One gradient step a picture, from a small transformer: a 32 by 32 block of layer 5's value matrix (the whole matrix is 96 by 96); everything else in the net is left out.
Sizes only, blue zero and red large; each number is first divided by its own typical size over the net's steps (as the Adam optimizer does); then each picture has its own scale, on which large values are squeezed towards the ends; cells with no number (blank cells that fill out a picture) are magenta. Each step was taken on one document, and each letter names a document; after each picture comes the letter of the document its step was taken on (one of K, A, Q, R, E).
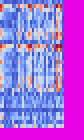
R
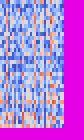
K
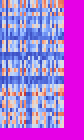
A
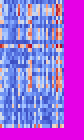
R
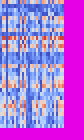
A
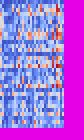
R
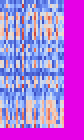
K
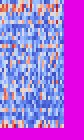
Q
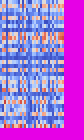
A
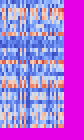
A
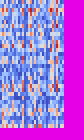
Q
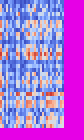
K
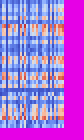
A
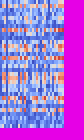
A
